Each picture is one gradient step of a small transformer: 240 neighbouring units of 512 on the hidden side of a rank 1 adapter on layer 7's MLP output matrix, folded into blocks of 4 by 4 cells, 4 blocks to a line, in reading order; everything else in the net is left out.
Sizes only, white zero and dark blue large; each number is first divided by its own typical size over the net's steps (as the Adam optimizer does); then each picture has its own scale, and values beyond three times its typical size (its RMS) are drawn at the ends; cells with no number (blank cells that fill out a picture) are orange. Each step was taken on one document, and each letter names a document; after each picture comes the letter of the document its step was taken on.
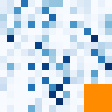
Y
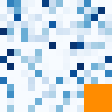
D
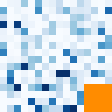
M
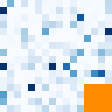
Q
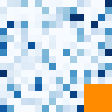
M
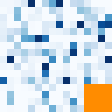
Y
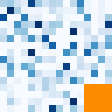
Y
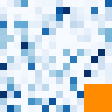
M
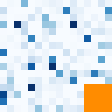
Q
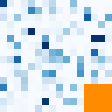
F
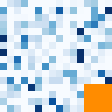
M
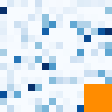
Q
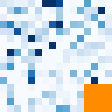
D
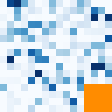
Y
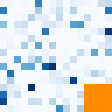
Q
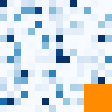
F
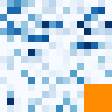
D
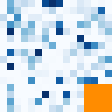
D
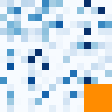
D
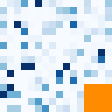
M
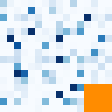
F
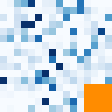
Y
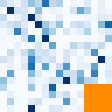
Y
